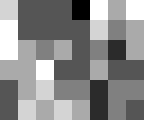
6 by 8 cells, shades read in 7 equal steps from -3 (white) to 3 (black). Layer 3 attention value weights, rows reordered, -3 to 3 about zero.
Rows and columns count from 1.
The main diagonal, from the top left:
-2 1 0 1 0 2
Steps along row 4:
same down up same down up same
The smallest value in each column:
-3 -2 -3 -2 -1 -3 -1 -3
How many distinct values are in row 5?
5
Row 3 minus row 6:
-4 1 1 1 2 -2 2 -2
